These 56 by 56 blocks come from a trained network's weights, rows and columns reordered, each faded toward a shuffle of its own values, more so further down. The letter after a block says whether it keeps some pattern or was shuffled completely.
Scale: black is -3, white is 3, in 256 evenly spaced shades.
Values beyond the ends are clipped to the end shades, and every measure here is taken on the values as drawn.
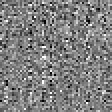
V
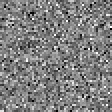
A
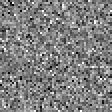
A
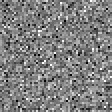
A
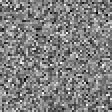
A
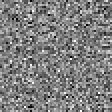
V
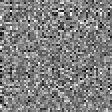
V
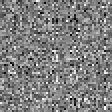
V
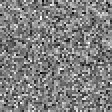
A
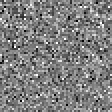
A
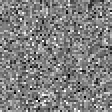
A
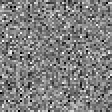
V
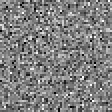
A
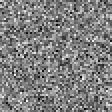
A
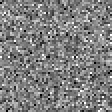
A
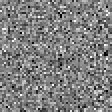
V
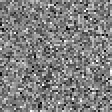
A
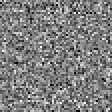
V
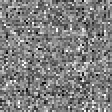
V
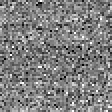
V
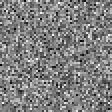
A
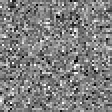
V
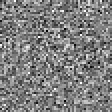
V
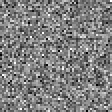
A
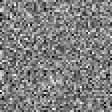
V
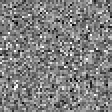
V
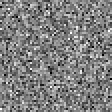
A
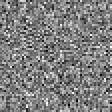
V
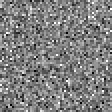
A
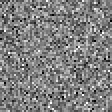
A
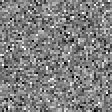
A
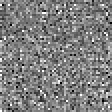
V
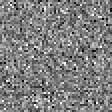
A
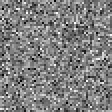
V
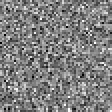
V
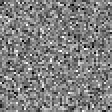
A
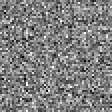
V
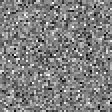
A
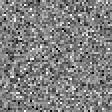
A
